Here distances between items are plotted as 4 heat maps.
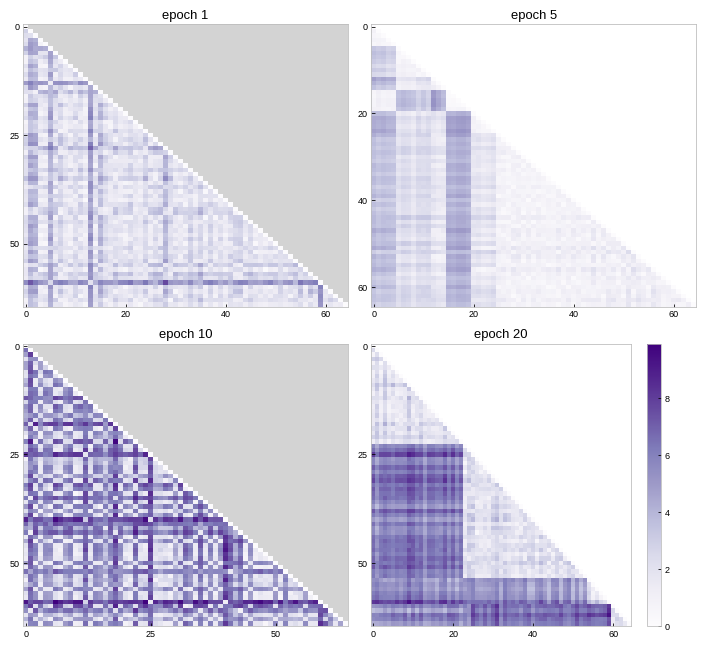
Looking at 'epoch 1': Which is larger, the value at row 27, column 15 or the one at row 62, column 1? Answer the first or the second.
the first
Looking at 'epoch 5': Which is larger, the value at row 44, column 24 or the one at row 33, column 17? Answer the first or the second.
the second
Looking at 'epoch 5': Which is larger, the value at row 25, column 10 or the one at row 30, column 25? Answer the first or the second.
the first
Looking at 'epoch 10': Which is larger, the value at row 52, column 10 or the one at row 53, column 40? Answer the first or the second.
the second
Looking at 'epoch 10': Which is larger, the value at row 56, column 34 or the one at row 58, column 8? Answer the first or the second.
the first
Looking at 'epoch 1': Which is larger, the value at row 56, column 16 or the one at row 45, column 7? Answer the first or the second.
the second
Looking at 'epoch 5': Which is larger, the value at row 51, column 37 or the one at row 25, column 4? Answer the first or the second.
the second
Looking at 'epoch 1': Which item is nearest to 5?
13
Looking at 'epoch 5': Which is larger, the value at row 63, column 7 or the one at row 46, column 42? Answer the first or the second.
the first
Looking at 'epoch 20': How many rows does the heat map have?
65
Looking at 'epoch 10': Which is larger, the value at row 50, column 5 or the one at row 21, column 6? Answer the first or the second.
the second
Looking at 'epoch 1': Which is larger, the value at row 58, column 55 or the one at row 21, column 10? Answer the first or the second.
the second
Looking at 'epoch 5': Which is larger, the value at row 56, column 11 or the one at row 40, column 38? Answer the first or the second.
the first
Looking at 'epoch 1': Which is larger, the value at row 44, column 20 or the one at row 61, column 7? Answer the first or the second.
the second
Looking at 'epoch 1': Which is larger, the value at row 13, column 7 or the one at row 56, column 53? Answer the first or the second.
the first
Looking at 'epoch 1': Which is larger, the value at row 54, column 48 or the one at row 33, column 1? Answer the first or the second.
the second
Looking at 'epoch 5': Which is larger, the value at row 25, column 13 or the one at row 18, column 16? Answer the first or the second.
the first
